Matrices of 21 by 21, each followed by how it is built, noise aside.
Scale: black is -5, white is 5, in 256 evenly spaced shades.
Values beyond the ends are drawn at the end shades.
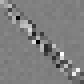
banded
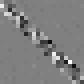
banded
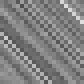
Toeplitz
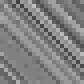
Toeplitz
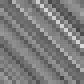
Toeplitz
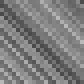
Toeplitz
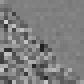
lower triangular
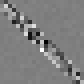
banded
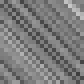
Toeplitz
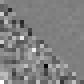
lower triangular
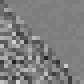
lower triangular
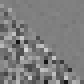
lower triangular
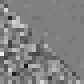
lower triangular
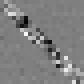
banded
